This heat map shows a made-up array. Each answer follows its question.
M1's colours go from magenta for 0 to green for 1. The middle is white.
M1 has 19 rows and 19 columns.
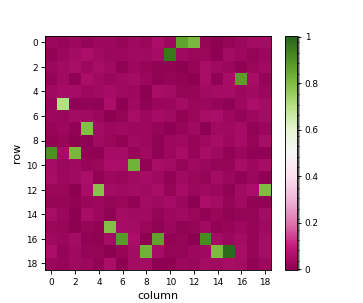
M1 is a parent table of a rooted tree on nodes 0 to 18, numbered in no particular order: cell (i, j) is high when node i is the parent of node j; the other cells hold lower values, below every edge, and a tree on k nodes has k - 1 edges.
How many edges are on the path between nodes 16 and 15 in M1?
6
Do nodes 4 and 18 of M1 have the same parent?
yes
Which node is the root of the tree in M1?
17
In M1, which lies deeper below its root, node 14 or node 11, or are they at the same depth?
node 11
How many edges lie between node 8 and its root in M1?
1
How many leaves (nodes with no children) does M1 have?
8
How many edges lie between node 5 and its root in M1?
2
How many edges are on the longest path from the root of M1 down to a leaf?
11
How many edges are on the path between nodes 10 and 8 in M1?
5
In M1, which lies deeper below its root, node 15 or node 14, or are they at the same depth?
the same depth
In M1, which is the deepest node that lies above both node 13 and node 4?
16
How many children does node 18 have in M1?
0
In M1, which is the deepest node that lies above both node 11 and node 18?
0
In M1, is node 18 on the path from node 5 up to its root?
no
